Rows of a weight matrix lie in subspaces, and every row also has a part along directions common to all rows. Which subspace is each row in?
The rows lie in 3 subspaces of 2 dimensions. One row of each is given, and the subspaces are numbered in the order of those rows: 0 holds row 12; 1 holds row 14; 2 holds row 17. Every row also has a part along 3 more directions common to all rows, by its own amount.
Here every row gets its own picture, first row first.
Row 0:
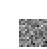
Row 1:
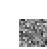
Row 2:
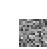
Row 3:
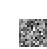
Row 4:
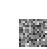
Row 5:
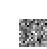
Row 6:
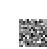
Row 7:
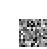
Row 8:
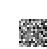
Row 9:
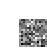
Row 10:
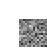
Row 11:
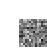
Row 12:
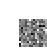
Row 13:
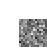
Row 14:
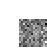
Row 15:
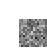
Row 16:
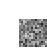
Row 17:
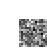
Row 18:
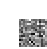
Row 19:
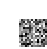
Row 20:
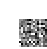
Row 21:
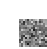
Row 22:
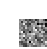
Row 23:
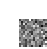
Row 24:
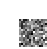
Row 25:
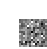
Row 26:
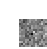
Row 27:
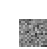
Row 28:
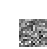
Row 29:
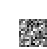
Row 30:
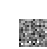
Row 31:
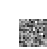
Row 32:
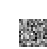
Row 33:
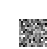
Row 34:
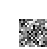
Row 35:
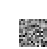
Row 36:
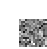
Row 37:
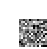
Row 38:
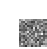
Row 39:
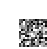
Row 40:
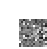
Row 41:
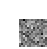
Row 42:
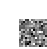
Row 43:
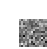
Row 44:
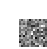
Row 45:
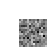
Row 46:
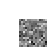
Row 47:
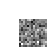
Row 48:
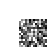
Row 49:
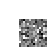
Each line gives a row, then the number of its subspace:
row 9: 0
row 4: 0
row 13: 0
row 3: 0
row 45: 2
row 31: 2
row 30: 0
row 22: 0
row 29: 2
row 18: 0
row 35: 0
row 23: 1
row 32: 1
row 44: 0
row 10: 2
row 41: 2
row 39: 2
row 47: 0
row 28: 2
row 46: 2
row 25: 1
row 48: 1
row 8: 1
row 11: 1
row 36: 2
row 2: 0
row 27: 2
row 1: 2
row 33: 1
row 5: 1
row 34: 1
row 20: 0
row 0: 2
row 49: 2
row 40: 2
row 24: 1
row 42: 2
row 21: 2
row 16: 1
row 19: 0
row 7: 1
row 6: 2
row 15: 0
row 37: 0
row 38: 2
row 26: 1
